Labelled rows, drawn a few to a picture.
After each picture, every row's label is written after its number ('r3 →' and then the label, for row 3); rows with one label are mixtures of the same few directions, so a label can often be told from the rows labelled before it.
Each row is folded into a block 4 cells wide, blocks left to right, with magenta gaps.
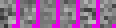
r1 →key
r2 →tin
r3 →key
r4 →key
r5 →key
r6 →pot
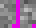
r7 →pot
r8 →key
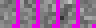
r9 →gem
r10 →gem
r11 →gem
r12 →key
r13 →pot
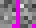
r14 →gem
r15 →pot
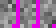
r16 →gem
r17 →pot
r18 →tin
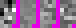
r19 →tin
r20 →pot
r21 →key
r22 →pot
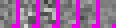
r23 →gem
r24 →key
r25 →key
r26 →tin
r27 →key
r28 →key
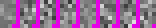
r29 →pot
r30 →tin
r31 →gem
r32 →gem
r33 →pot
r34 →pot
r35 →tin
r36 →gem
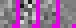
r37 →tin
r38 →gem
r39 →gem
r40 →pot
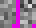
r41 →gem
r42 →gem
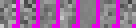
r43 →pot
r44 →gem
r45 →key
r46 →key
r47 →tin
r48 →key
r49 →gem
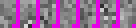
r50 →pot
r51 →tin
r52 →gem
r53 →gem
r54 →key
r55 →pot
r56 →key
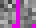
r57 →gem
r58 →gem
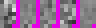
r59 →gem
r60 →tin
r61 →tin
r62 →tin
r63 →tin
